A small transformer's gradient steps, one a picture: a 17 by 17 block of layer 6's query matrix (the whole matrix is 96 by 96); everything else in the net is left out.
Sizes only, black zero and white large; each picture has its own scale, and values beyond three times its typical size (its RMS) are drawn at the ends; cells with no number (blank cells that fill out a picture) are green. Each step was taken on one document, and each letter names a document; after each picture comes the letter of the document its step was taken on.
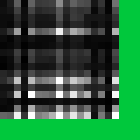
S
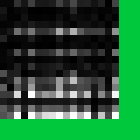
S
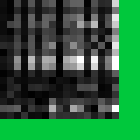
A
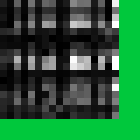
A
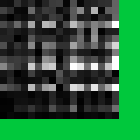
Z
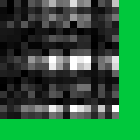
A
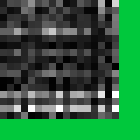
S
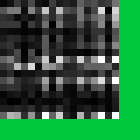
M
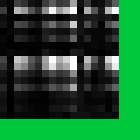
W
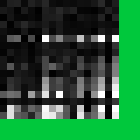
M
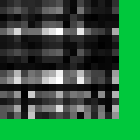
S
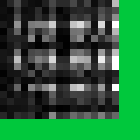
A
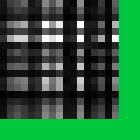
M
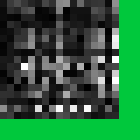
M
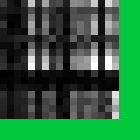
Z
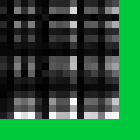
W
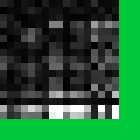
A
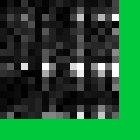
M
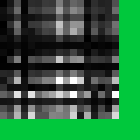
S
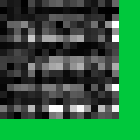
A
